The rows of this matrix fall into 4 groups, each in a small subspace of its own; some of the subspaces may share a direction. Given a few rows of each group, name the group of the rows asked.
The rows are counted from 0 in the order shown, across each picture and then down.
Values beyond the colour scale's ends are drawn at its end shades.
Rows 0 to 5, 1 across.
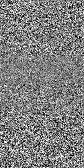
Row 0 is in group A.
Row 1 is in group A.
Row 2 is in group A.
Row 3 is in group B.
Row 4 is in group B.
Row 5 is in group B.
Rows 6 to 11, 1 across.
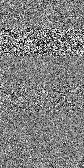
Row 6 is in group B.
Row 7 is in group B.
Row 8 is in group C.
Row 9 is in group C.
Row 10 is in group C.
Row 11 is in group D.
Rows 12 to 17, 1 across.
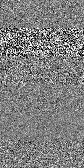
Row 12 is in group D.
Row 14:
D
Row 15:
B
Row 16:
B
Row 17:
A
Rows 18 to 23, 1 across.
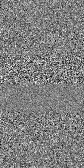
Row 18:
C
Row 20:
B
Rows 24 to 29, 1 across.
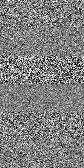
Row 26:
A
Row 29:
C
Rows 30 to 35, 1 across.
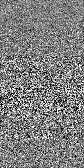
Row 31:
A
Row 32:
A
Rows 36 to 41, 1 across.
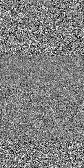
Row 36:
C
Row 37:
A
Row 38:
A
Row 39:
D
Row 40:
B
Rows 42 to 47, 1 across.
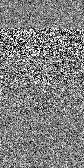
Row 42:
A
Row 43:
C
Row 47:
C
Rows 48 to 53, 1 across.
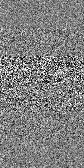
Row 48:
D
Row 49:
C
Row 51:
A
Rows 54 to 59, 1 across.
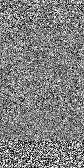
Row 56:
B
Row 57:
B
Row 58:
B
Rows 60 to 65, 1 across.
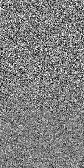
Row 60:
A
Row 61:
B
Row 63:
D
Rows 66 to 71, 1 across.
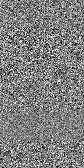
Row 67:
A
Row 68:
B
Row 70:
D
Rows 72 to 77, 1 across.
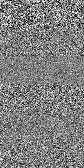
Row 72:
B
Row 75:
C
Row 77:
C
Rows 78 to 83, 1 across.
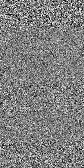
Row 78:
A
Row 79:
D
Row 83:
A
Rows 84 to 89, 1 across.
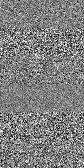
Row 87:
A
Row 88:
C
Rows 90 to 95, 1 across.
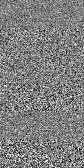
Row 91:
D
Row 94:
A
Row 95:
A
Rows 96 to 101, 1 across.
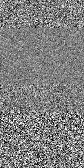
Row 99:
C
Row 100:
A
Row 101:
B
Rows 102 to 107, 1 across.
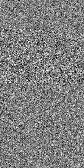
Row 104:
B
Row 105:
C
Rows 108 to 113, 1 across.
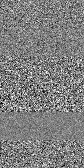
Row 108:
A
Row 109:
B
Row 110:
A
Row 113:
B
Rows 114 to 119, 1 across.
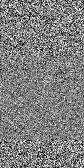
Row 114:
A
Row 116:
B
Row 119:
B
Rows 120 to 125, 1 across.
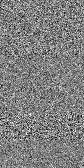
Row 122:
A
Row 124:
A
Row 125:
D
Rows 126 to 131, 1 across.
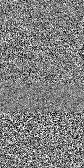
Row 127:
D
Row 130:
B
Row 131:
A
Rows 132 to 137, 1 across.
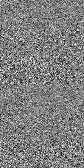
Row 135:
D
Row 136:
A
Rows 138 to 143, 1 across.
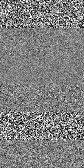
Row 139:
C
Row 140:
D
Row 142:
B
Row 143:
A
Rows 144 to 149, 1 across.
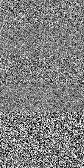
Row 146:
D
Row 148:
A
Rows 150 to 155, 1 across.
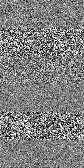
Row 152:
C
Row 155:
B
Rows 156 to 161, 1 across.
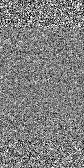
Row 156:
A
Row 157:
C
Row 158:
B
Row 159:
A
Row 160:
B
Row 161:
A
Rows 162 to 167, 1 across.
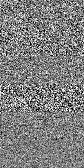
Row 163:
D
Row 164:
A
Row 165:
A
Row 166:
B
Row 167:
A
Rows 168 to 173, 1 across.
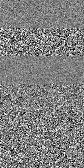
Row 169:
C
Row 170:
D
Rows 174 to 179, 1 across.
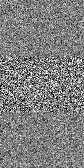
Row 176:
A
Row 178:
C
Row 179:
C
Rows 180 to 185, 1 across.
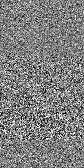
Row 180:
A
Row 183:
B
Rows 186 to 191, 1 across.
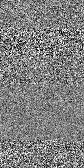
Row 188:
C
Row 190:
B
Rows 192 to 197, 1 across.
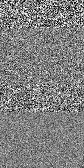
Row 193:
B
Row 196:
B
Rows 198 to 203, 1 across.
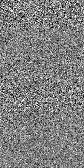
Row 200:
B
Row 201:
A
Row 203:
B
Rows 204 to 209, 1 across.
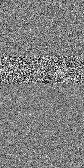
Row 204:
C
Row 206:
B
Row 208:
A
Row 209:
A
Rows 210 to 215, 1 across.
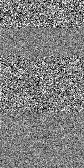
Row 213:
B
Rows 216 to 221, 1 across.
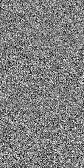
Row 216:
A
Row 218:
D
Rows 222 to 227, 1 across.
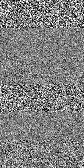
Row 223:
D
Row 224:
D
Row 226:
A
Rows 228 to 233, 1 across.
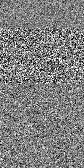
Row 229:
C
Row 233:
C
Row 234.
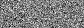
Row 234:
D
